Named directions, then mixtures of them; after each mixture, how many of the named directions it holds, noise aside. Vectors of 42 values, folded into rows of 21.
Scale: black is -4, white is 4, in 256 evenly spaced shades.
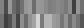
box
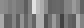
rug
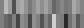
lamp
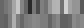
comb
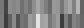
three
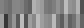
three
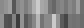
three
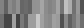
three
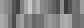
one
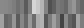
one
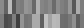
two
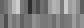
one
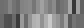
one
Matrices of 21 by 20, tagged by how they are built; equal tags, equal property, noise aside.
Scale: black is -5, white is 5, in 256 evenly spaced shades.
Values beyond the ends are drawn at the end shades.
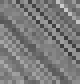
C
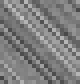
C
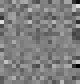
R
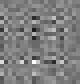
R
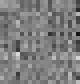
R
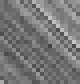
C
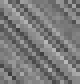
C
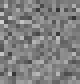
R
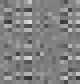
R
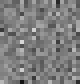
R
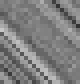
C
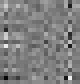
R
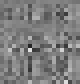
R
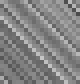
C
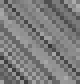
C
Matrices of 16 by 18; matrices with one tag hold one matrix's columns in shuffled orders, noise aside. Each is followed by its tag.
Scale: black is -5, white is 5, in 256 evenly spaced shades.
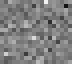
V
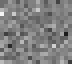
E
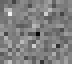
E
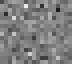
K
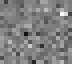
E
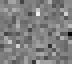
E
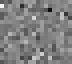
K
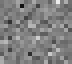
V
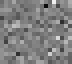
V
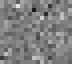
K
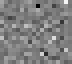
V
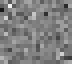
K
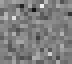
K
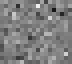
K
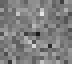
E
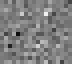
E
